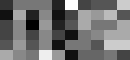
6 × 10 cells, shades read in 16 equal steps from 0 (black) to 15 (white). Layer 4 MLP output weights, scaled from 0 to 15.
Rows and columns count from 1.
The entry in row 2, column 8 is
9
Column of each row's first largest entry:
6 9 7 9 9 4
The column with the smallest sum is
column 5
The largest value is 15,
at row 1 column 6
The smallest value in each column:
1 7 0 7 1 1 4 5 5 4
